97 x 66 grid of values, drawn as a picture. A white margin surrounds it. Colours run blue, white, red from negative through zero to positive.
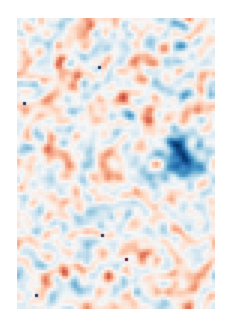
There are no regular stripes. One dip sinks in the middle right. No overall slope runs across the table. The middle right is the ninth with the lowest average. Overall the values sit about 50% of the way up the scale. Neither half mirrors the other. Five lone cells stand out: one far higher and four far lower than their neighbours.
